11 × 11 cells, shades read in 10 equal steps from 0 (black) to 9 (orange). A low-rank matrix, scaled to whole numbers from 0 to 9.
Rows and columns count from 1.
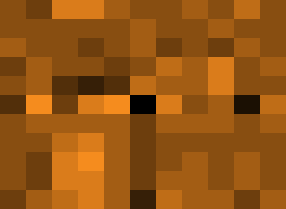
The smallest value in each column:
3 4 3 2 3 0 4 5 4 1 5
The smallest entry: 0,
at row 6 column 6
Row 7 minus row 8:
0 1 -1 -2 0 0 1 1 1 0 1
